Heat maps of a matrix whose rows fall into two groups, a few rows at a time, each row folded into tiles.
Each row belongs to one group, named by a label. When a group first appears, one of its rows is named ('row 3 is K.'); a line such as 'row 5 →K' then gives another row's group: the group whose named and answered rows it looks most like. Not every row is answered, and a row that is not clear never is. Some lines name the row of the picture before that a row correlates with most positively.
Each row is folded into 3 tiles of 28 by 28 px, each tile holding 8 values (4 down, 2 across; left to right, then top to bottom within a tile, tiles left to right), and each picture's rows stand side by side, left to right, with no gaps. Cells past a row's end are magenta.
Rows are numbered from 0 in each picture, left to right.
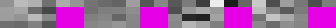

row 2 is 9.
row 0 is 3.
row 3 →3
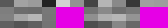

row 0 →3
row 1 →3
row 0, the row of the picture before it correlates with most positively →0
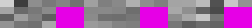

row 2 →3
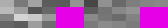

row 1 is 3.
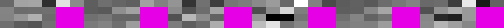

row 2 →3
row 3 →9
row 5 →9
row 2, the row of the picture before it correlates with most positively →0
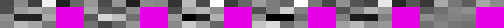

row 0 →9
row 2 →9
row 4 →9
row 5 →3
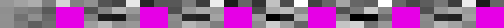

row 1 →9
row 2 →9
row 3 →9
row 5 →9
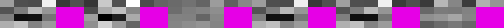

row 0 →9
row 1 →9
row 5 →3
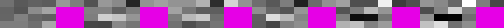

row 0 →3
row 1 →3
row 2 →3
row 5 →9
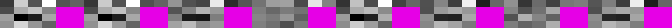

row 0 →9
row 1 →9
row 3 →3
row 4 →9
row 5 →9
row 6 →3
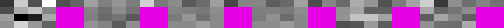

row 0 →9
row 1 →3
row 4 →3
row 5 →3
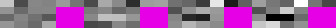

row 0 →3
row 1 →3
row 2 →9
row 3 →9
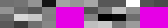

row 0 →3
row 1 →9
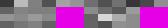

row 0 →3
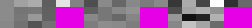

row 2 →9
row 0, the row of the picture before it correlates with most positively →0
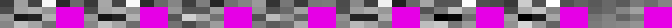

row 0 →9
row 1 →9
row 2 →3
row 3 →3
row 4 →9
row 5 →9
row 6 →9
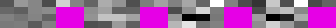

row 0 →3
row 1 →3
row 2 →9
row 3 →9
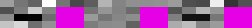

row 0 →9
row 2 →9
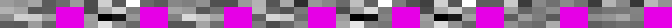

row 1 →9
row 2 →3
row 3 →3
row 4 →9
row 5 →9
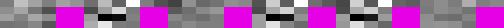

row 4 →9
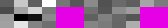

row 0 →9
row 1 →3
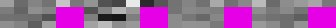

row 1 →9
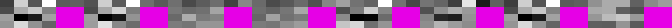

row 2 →3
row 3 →3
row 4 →9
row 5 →9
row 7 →3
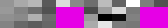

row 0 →3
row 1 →9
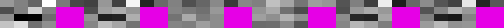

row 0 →9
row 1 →9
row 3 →3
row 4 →9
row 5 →9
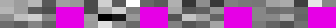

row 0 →3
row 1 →9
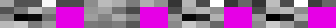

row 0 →9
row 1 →3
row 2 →9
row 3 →9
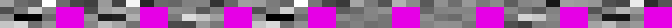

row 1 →9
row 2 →3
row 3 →9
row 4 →3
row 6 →3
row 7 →9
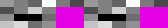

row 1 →9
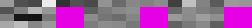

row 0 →9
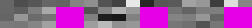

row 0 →3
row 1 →9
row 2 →3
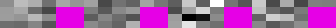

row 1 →3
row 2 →9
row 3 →3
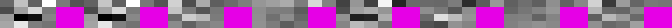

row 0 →9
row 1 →9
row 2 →3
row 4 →9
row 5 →3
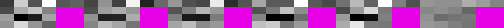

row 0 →9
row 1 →9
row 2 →9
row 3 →9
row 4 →9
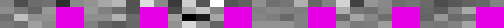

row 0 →3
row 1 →3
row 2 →9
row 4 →3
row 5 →3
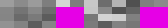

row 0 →3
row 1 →3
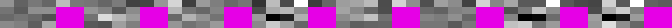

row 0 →3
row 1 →3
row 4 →3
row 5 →3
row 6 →9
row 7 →9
